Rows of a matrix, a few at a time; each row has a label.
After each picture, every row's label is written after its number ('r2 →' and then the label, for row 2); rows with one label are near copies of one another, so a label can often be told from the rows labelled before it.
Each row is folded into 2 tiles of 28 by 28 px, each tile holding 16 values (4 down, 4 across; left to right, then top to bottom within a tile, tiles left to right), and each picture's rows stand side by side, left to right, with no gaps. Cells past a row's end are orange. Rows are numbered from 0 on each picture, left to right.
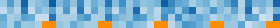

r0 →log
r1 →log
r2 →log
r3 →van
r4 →log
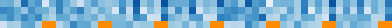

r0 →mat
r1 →van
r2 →log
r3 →log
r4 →mat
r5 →log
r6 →log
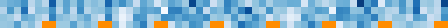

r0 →log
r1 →log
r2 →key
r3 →mat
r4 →van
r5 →key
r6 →mat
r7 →log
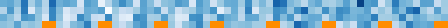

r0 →log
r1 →key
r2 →key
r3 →key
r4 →log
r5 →van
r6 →mat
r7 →van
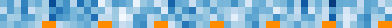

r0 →log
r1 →mat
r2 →key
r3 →van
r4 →key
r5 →log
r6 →key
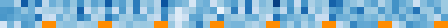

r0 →mat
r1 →log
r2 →log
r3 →key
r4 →log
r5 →log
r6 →van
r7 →van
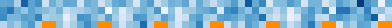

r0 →mat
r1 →key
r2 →key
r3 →key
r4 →mat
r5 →key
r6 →mat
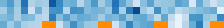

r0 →log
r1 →van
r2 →van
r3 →key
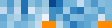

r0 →log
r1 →van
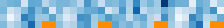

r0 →key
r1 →key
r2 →log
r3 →key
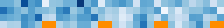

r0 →mat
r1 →mat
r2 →key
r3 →key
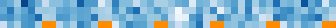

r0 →mat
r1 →mat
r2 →van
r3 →key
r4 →log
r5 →mat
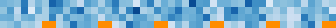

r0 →log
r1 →van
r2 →van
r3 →mat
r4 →mat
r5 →key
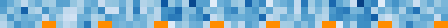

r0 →van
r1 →key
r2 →log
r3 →mat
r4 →mat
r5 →log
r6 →mat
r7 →van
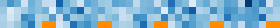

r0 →key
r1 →van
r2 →key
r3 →van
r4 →mat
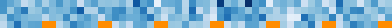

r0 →van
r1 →van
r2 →mat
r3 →log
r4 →mat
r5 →key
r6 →van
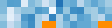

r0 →key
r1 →van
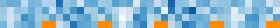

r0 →key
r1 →van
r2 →key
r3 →van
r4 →key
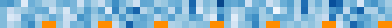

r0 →key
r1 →key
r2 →van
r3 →log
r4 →key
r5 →log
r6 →van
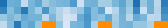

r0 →van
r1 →key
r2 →log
